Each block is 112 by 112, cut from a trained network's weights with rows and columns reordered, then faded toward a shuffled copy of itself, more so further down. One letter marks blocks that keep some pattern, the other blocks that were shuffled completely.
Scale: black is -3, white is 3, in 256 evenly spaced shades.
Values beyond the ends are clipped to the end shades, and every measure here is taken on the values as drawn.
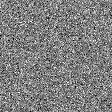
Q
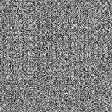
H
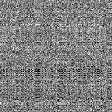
H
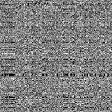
H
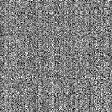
H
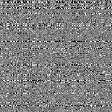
H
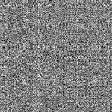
H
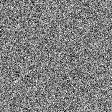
Q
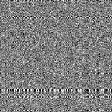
H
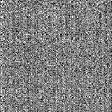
H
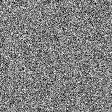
Q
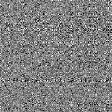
H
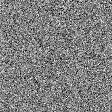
Q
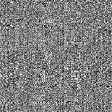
H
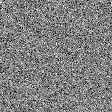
Q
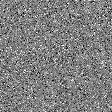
Q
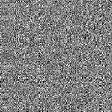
H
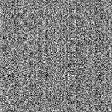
H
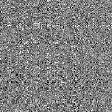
H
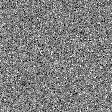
Q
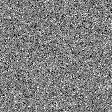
Q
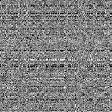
H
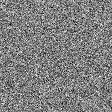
Q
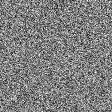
Q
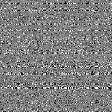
H
